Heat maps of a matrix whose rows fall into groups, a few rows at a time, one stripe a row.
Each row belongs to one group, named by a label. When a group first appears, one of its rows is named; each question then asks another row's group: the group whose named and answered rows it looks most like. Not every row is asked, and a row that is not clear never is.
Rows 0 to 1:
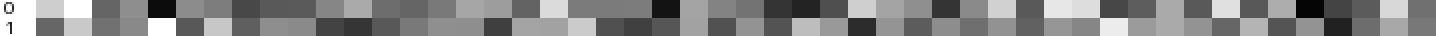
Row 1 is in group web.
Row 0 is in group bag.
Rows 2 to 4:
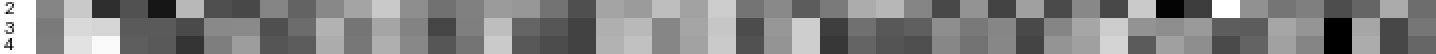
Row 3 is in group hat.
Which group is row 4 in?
hat
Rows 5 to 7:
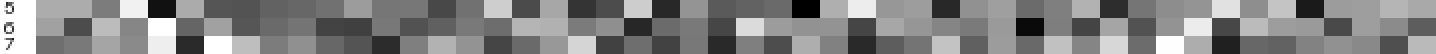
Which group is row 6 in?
web
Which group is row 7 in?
web
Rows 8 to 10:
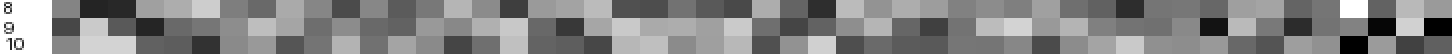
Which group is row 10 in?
hat
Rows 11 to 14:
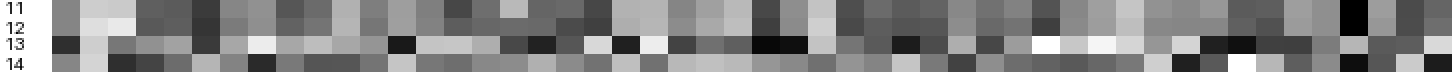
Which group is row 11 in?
hat
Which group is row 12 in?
hat
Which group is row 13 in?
web
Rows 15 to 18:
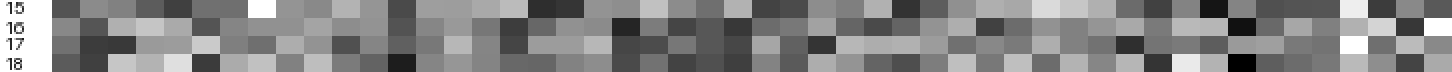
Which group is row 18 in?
web
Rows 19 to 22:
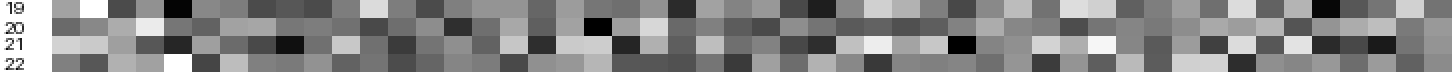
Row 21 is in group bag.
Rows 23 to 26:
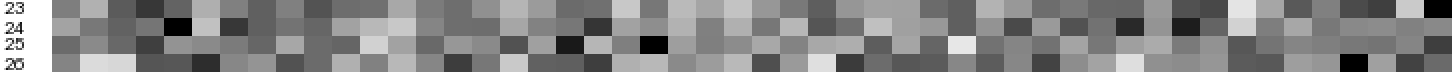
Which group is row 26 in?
hat
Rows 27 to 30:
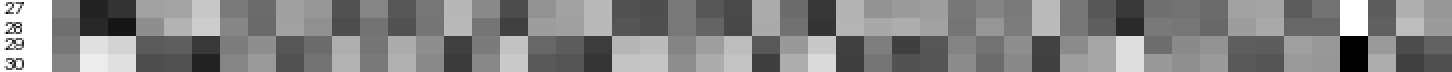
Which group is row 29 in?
hat
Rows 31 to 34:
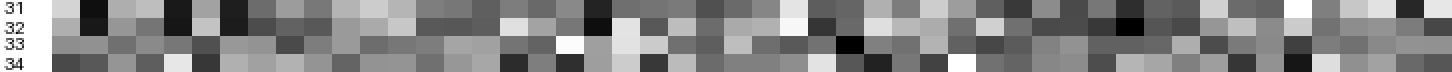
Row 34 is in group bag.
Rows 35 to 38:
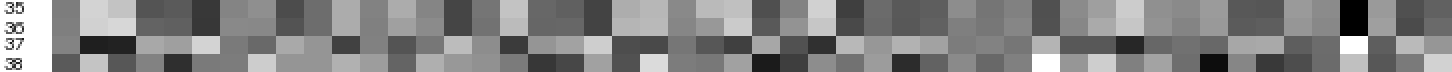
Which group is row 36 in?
hat
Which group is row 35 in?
hat
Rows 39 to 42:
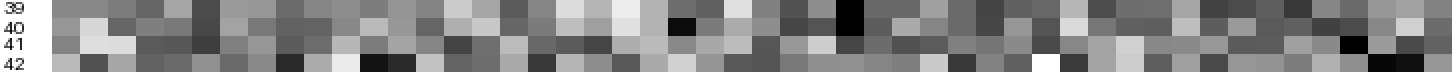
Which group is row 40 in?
bag
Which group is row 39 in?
bag
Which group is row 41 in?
hat
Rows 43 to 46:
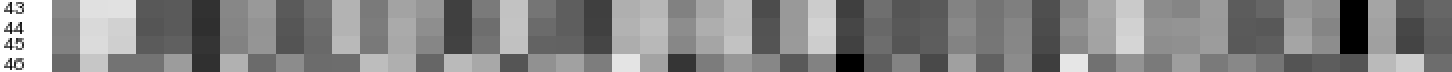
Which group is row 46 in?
bag
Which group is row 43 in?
hat
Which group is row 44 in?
hat
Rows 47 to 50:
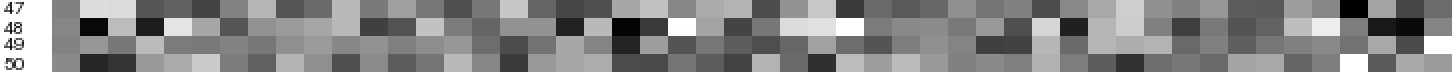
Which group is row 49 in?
web
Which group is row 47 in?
hat
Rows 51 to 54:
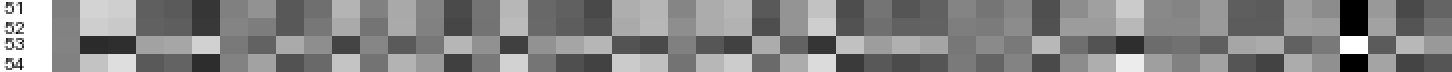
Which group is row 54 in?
hat
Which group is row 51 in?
hat
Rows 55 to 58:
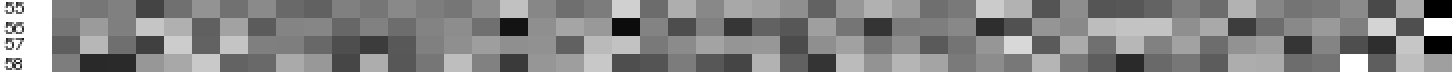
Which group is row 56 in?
web
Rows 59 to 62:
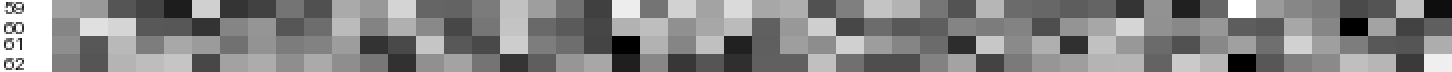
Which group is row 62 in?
web
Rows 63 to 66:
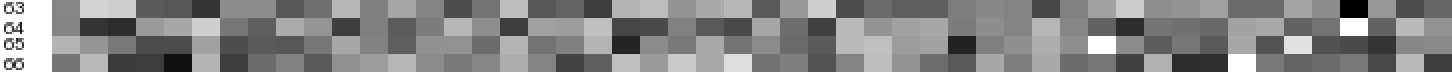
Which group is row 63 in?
hat
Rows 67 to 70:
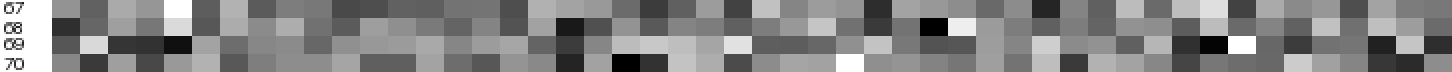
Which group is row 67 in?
web
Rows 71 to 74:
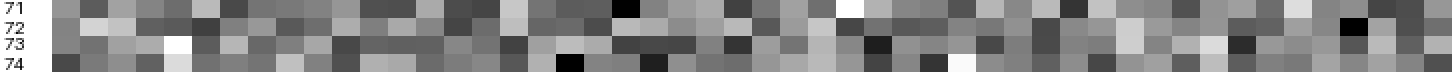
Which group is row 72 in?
hat
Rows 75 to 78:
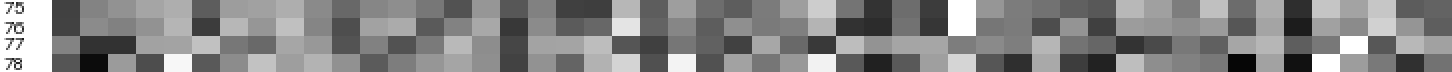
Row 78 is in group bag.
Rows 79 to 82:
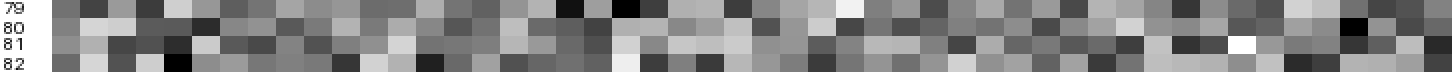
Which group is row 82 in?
bag
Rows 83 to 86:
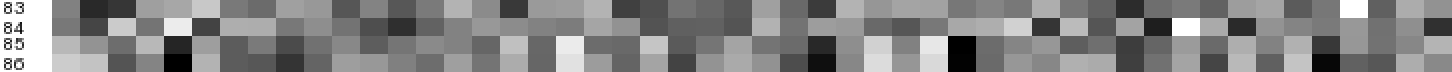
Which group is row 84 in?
web
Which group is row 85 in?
bag
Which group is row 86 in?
bag
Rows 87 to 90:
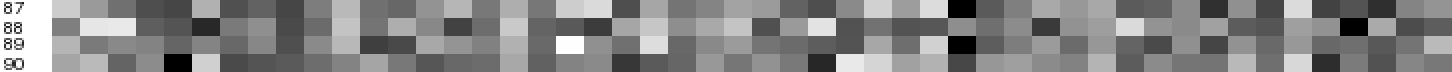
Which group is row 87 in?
bag
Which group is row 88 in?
hat
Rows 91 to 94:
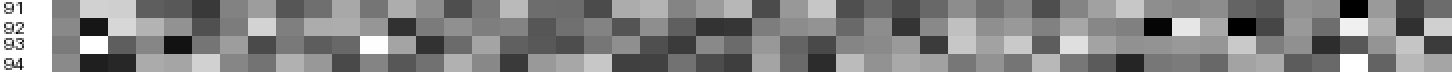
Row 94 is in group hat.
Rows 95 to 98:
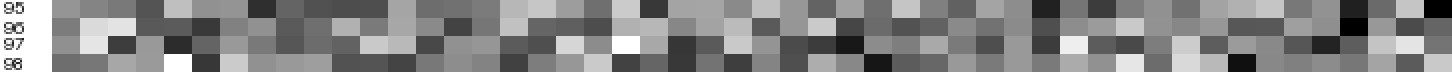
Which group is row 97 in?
bag
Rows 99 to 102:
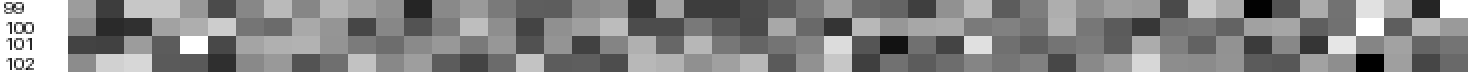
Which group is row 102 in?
hat
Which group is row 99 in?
web
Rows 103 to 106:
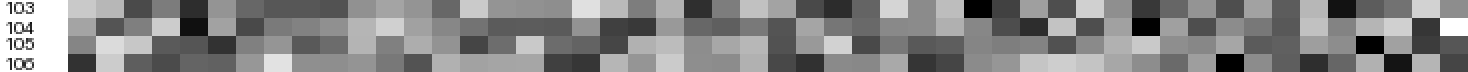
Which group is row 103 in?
bag
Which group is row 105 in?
hat
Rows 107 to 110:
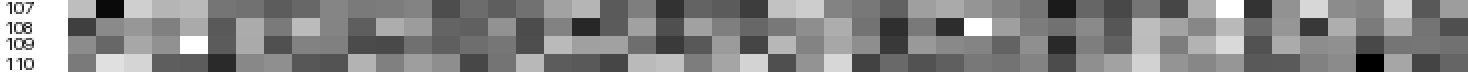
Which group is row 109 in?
web
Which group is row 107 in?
web
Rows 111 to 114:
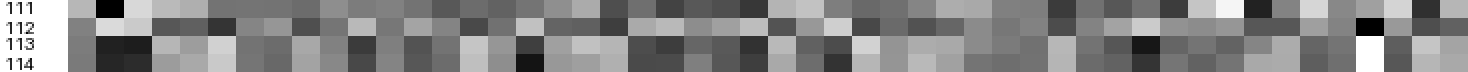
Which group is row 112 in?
hat
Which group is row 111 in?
web
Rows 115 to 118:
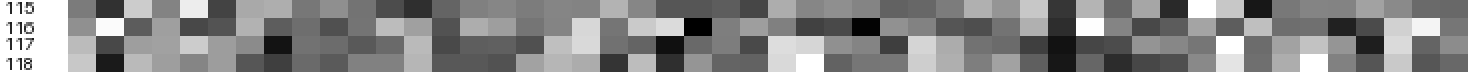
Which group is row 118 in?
web
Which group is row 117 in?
web
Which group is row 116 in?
bag
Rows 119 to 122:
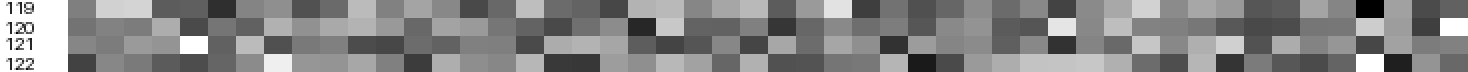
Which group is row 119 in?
hat
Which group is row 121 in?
web
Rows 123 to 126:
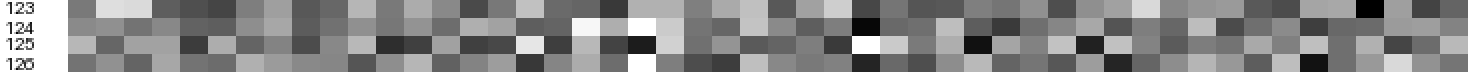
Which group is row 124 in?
bag
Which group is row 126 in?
bag
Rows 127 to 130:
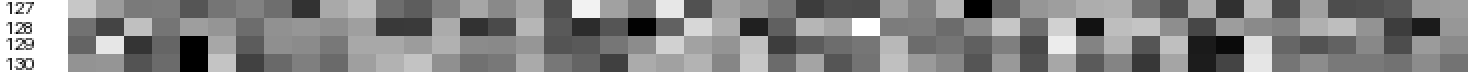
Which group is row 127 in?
bag
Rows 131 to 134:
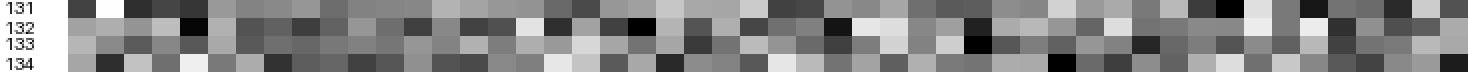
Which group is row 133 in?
bag
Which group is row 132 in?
bag
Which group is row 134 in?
web
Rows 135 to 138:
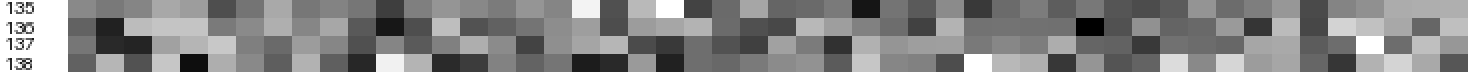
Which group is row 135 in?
bag
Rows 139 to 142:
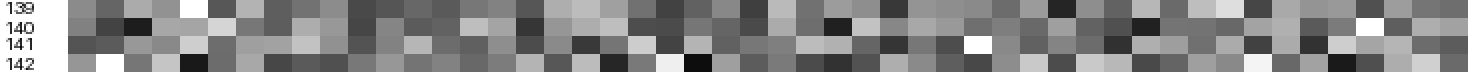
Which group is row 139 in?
web
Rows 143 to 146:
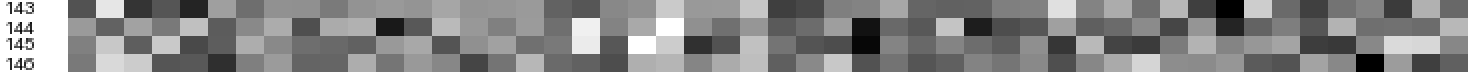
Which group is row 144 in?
bag
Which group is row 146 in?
hat
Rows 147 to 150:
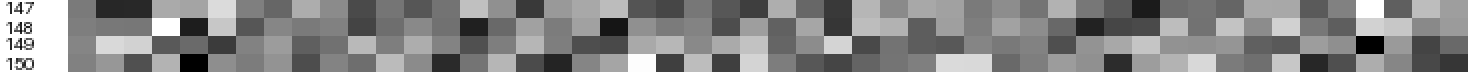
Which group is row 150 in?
bag
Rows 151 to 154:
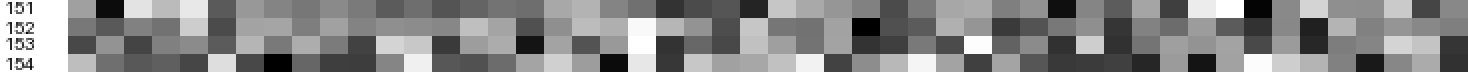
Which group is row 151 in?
web
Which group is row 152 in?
bag
